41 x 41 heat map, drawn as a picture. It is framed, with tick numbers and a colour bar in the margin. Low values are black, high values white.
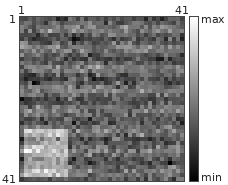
Mirror symmetry: none. Stripes: horizontal, repeating 8 times. Ninth with the highest average: bottom left. Odd patch: higher, in the bottom left.
